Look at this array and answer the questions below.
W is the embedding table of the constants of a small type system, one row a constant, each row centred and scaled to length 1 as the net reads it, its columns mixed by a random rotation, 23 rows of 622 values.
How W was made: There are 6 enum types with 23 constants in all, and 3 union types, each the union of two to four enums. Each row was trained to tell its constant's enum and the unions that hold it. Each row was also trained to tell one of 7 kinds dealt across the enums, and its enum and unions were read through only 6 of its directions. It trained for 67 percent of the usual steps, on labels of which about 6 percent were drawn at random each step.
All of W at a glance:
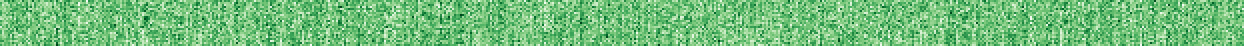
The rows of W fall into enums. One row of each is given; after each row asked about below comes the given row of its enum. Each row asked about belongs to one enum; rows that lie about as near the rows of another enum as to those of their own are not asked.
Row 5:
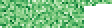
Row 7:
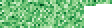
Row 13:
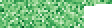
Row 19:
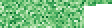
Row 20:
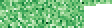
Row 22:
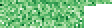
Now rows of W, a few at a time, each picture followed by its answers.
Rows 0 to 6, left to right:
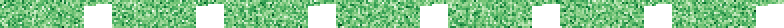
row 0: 19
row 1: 13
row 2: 13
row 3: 5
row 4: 13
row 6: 20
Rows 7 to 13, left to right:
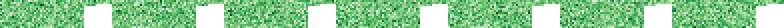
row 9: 22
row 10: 13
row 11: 22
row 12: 5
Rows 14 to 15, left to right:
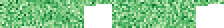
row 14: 22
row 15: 7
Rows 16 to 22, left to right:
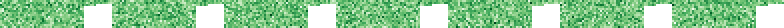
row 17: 22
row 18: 20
